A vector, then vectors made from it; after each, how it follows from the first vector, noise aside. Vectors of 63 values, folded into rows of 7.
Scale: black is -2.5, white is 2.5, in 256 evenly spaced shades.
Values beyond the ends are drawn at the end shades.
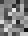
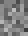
shrunk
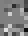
partly zeroed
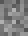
shrunk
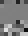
partly zeroed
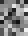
sign-scrambled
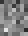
shrunk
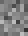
shrunk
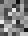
copied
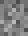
shrunk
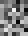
copied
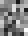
sign-scrambled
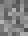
shrunk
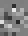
partly zeroed
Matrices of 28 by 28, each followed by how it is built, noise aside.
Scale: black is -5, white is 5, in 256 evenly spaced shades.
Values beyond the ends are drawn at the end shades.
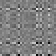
low rank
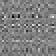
low rank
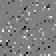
sparse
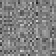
low rank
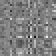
low rank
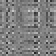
low rank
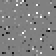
sparse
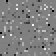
sparse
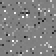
sparse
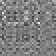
low rank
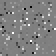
sparse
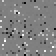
sparse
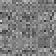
low rank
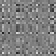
low rank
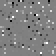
sparse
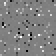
sparse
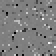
sparse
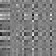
low rank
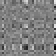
low rank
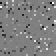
sparse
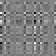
low rank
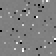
sparse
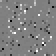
sparse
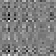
low rank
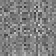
low rank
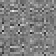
low rank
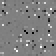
sparse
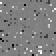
sparse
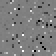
sparse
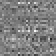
low rank
